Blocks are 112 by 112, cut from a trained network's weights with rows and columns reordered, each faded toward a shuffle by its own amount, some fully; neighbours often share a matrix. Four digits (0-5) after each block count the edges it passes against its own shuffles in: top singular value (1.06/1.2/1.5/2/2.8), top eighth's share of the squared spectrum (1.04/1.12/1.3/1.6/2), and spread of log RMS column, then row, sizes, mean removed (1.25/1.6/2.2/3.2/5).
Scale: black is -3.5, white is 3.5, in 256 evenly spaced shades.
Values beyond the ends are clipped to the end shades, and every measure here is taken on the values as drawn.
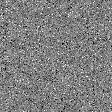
0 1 0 0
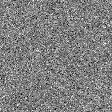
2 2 0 1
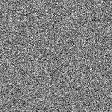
2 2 0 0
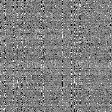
3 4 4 0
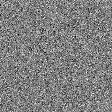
1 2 0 0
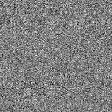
3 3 1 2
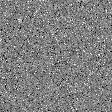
0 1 0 0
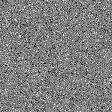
0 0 0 0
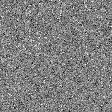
0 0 0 0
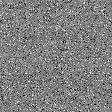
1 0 0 0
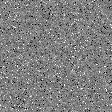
1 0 0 0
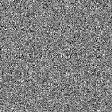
3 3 1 2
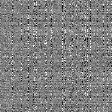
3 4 4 0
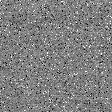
1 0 0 0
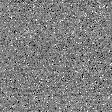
1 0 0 0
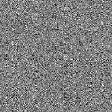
3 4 3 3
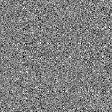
3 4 3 2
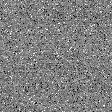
1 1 1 0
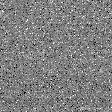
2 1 1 0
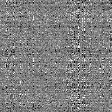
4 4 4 1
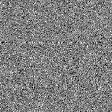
3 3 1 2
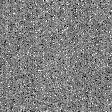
2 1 0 0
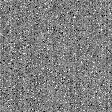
2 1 0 0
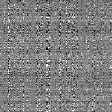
4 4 4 1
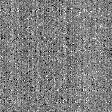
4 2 0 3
